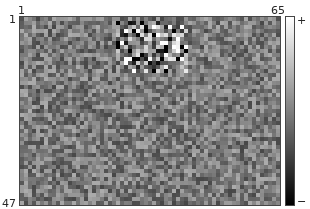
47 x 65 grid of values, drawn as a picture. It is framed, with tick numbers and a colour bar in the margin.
Mirror symmetry: none. Odd rows or columns: none. Odd patch: rougher, in the top middle. Grain: fine. Roughest part: top middle. Stripes: none.
